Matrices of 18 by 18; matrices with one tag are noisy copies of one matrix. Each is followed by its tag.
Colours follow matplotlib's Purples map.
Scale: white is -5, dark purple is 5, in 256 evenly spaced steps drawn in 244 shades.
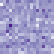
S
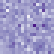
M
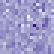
M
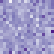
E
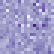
M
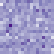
S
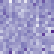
E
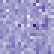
M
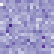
S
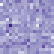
S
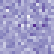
M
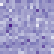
S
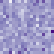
E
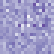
M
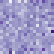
E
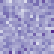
E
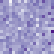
E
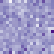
E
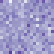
E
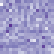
S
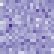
S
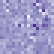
M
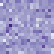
S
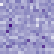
S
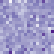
E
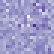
M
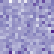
E
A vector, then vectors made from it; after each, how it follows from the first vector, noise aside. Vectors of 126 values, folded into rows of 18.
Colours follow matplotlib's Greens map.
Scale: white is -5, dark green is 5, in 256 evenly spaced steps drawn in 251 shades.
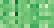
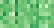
copied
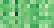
copied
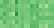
shrunk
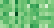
copied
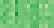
shrunk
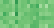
shrunk
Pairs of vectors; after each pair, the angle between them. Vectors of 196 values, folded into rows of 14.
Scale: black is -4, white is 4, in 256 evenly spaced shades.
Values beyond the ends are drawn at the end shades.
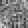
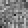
nearly opposite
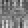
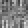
nearly parallel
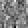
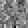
nearly parallel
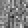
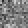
orthogonal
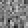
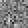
partly opposed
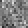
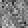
nearly opposite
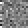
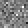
orthogonal
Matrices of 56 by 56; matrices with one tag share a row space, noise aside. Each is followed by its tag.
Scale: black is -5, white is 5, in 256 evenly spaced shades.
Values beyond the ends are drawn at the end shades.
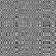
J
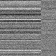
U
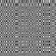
J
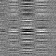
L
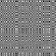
J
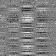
L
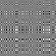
J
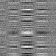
L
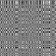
J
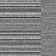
U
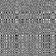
J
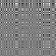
J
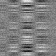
L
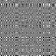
J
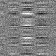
L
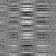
L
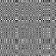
J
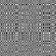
J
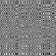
J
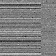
U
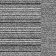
U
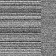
U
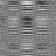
L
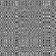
J
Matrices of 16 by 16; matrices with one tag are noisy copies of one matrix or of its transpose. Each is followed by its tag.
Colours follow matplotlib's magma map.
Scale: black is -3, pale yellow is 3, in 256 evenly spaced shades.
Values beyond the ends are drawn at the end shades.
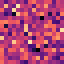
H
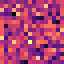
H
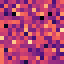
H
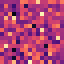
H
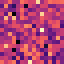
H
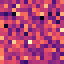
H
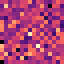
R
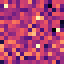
R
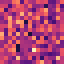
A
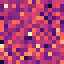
R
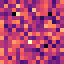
H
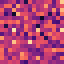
H
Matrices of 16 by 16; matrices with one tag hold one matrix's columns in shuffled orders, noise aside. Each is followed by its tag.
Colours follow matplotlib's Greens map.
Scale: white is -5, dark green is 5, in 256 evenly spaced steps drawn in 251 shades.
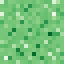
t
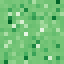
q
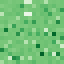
t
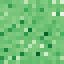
t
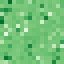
q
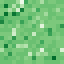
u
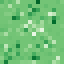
q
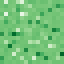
t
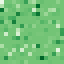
u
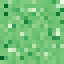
u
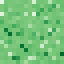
t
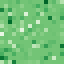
q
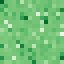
q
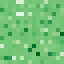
t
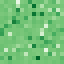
u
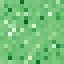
q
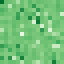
q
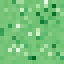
u
